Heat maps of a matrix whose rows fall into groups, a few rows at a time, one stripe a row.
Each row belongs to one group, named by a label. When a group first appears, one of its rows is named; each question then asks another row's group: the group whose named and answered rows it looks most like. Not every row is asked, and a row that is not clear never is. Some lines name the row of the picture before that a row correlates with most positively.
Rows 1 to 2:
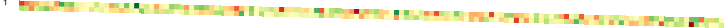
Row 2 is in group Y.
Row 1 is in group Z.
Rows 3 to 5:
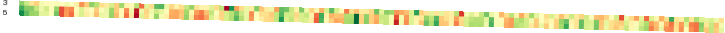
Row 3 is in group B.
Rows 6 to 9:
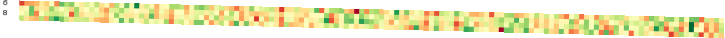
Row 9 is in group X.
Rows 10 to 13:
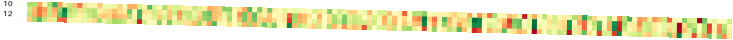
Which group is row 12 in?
X
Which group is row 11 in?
X
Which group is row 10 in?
Y
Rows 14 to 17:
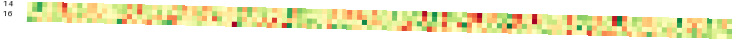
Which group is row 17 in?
B
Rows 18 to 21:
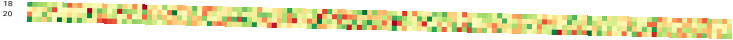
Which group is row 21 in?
X
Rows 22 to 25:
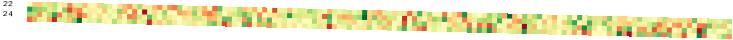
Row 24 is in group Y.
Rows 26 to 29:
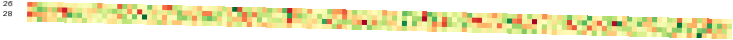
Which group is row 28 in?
Z
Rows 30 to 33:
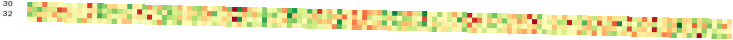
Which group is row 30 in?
B
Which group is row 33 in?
Y
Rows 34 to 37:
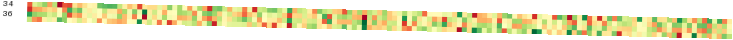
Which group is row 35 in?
Z
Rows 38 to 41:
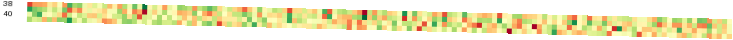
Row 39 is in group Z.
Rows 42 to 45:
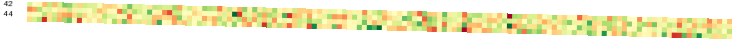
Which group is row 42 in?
X
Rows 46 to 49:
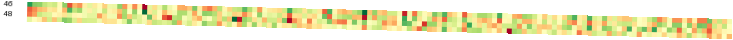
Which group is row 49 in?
X
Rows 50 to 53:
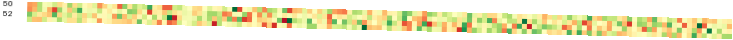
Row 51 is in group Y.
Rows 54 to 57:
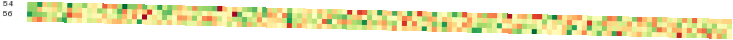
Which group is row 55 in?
B
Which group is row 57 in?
X
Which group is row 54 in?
X
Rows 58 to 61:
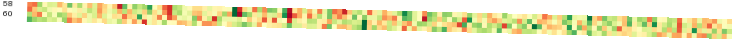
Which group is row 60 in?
X
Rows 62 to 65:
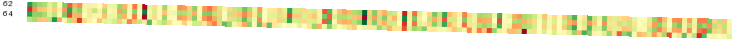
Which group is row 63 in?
Z
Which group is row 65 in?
Y
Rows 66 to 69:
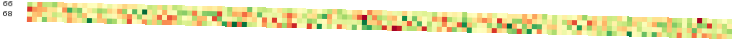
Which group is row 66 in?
Y
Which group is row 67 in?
Z
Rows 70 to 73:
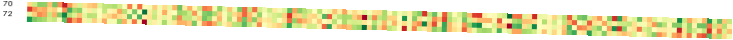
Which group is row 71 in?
Z
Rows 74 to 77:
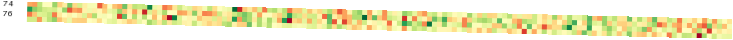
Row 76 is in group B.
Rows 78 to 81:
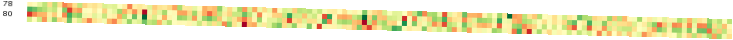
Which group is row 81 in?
B
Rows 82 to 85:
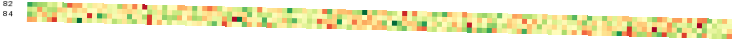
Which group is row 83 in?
Y
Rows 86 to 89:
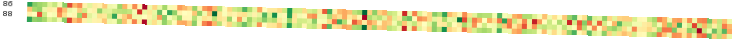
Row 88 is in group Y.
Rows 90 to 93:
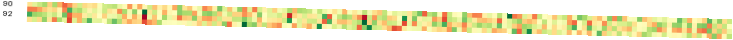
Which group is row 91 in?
Z
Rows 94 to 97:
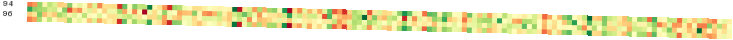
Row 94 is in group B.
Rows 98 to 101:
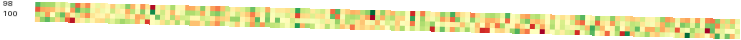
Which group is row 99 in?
Z
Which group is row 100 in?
Y
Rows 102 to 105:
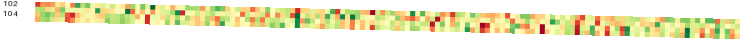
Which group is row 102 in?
Z
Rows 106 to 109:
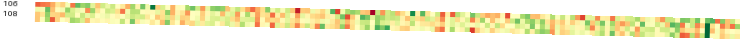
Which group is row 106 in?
Z
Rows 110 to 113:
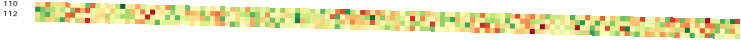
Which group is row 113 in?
Y
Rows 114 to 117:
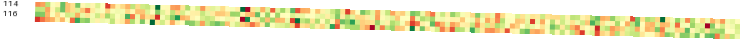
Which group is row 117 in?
Z
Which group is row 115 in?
Y
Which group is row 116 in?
B
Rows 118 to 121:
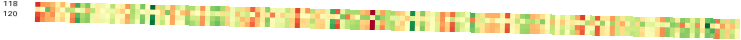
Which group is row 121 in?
Z
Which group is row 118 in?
Z
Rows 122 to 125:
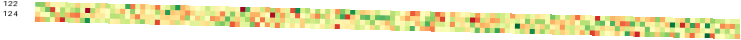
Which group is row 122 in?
B
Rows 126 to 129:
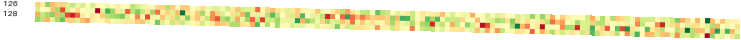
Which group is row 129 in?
Y
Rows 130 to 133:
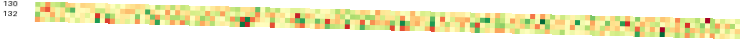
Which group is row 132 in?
B
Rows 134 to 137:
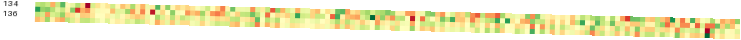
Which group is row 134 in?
Y
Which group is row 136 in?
Y
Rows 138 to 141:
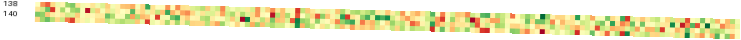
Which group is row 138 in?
X
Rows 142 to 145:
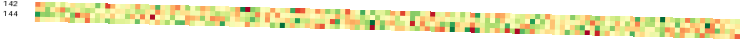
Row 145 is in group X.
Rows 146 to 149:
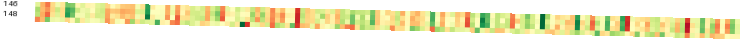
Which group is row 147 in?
X
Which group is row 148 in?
X
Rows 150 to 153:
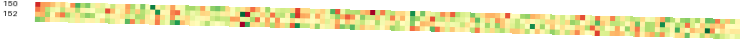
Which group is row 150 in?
Z
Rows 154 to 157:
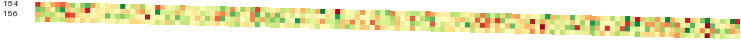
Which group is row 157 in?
Y
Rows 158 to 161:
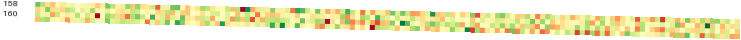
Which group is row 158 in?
B
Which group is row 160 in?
B
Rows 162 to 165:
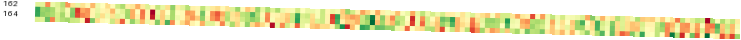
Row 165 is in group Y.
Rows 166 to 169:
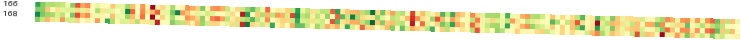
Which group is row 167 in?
B
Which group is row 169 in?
B
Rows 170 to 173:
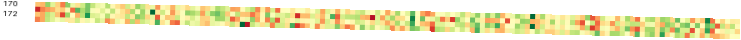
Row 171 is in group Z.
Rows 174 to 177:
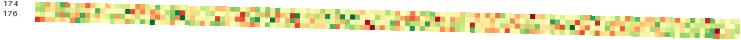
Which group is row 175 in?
B
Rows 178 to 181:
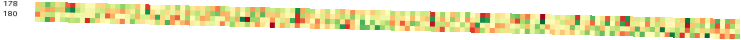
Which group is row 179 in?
X
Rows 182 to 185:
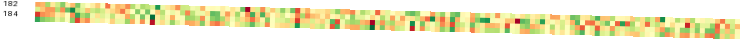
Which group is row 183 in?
X
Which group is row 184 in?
Z
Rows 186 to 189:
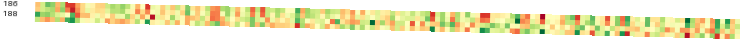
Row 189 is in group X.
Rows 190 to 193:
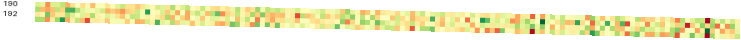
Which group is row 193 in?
Y
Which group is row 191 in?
X
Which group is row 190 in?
Y
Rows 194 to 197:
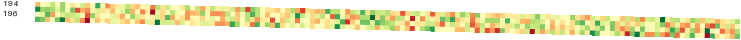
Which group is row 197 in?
Y
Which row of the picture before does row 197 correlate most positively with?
193
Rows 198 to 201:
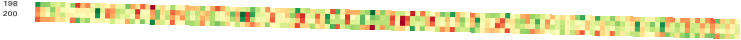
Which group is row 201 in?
Z
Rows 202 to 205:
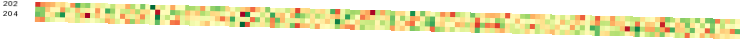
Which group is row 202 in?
Z
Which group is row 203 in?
B
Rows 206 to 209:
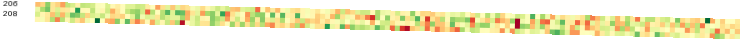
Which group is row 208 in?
X
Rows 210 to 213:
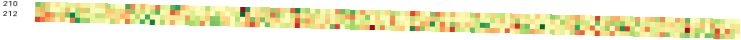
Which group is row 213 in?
Z
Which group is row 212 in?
X
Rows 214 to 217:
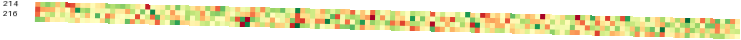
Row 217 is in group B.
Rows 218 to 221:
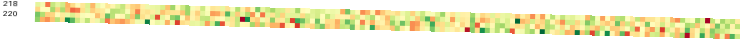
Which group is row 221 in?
X
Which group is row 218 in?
Y
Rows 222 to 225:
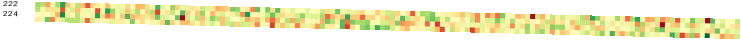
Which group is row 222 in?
Y
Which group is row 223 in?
B
